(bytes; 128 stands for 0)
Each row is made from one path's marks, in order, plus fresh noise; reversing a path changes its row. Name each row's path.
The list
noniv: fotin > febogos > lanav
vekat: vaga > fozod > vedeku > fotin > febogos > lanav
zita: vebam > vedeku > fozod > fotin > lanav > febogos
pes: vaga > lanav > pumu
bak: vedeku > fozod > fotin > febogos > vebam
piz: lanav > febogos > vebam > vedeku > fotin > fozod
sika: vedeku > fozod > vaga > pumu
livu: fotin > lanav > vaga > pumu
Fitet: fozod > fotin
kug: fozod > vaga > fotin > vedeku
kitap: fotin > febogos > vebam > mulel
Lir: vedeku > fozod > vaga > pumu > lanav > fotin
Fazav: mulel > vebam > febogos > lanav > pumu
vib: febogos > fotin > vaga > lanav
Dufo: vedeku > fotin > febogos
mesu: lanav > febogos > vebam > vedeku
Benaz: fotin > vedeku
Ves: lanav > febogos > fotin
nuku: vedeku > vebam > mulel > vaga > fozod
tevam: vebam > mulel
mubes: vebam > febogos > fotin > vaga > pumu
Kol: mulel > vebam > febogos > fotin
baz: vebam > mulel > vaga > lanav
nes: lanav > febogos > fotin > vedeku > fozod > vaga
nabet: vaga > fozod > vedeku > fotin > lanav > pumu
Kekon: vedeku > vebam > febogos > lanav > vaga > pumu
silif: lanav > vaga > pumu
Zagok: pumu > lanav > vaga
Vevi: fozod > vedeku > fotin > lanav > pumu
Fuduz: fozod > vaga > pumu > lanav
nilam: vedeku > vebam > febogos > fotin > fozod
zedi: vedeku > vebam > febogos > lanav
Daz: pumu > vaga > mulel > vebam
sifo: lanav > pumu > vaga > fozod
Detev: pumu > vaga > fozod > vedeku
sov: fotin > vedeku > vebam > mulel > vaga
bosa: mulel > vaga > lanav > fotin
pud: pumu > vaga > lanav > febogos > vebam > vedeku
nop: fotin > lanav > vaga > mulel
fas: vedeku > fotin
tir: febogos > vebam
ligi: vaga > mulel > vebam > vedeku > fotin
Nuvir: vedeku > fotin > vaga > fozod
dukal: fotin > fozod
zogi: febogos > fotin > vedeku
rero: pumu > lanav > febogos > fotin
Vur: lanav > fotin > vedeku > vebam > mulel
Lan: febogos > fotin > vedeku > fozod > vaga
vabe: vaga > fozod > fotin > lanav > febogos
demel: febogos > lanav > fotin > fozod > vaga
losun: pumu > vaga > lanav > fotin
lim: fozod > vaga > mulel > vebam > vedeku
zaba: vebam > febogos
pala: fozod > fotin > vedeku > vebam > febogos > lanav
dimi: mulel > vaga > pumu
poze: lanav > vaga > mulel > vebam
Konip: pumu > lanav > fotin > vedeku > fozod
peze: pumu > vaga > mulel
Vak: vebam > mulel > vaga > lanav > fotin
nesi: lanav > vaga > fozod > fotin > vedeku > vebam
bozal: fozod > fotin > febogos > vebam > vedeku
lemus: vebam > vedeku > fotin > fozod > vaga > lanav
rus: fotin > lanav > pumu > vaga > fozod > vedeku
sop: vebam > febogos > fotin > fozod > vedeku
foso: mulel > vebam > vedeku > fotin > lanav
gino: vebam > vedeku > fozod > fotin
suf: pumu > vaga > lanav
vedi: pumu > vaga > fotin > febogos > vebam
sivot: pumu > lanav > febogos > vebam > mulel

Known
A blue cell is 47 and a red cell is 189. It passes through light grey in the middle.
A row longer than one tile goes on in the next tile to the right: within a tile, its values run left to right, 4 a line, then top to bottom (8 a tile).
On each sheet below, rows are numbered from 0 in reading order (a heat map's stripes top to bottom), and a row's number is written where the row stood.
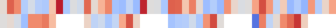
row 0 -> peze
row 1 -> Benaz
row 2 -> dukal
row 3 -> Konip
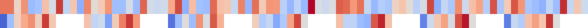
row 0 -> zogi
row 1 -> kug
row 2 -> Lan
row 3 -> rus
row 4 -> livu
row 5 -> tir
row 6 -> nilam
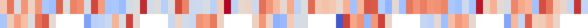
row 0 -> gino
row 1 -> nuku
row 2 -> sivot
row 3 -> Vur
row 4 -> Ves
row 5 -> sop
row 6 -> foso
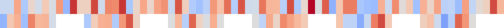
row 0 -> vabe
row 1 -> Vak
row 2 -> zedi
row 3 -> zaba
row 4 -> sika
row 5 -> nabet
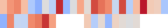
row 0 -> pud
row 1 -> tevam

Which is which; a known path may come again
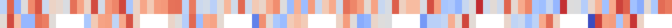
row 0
poze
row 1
Vak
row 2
noniv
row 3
mesu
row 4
Vur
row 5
nuku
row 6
Benaz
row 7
Ves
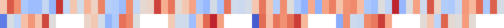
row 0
nilam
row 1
nabet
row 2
kug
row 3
rero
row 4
pud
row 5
zedi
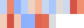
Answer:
nesi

